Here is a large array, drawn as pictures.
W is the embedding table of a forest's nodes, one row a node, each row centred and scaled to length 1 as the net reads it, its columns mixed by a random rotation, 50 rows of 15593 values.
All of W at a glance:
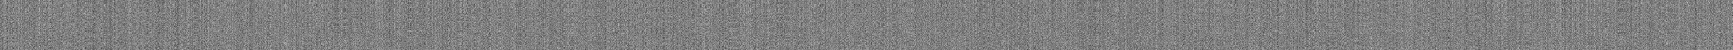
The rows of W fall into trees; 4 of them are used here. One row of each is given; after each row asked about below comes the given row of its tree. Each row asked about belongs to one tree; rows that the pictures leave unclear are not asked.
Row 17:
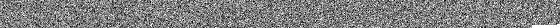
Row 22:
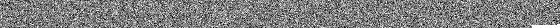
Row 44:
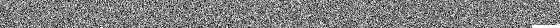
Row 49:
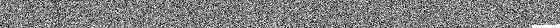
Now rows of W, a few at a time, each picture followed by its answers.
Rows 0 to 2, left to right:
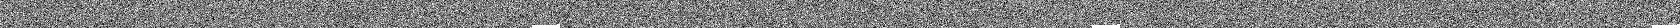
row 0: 17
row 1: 22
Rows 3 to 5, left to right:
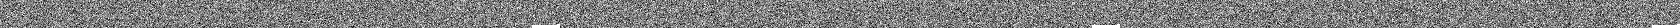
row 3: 17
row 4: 44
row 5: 44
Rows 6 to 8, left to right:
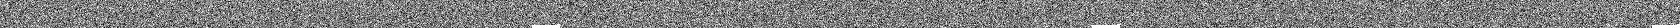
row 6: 44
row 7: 22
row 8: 17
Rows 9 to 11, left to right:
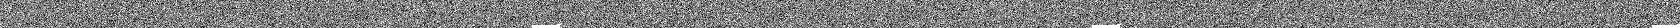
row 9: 17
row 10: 17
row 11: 17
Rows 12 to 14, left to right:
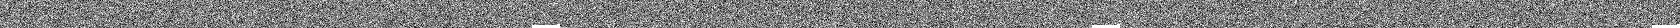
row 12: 44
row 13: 49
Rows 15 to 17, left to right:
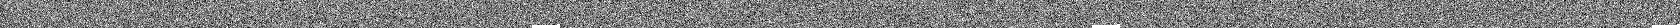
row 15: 44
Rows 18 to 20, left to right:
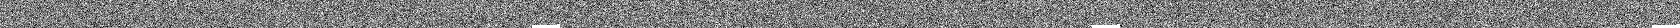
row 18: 17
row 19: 22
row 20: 49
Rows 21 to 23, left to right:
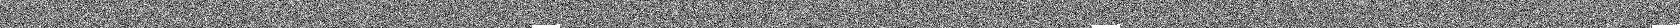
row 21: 44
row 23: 17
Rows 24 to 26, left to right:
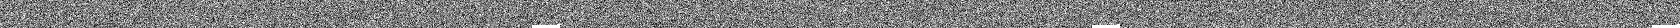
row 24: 17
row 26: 49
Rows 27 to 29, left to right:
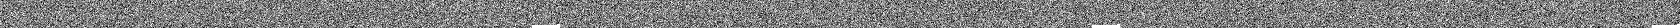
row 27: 17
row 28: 22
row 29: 17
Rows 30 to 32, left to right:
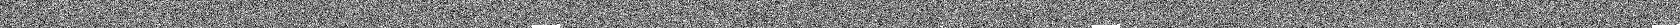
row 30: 22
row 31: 22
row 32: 17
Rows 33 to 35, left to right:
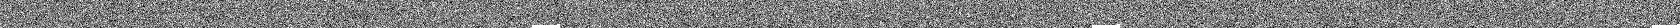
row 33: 17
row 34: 44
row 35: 17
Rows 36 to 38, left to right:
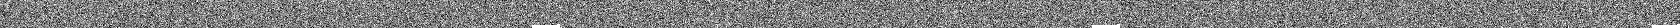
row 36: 44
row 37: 22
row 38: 22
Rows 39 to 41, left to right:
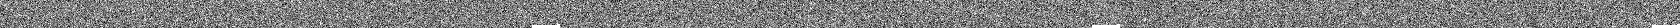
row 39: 44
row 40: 49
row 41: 22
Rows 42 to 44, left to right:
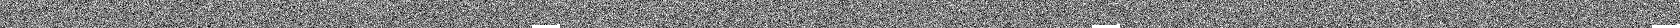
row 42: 44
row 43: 44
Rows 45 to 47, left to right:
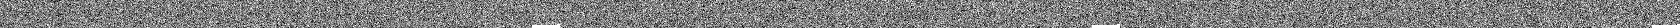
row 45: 49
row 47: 22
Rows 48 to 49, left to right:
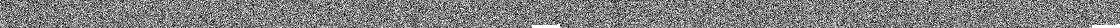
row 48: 22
